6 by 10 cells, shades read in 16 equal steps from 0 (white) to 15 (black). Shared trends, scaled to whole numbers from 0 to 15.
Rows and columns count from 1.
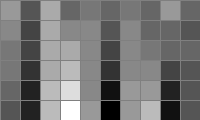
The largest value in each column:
10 13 5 9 8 15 8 9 14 10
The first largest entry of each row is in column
2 2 2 2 6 6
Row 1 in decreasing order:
10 9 9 9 9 8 8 6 6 5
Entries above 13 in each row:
0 0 0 0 1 2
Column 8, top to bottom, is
9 9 8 7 6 4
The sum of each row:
79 82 80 83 84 82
